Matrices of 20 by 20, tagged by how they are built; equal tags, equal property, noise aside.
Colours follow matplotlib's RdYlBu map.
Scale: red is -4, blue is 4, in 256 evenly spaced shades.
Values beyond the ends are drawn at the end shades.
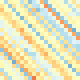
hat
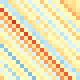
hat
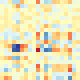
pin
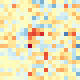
pin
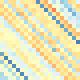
hat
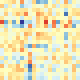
pin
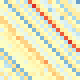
hat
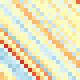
hat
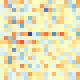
pin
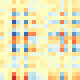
pin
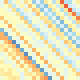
hat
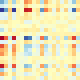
pin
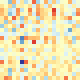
pin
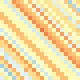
hat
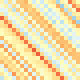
hat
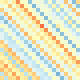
hat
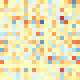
pin
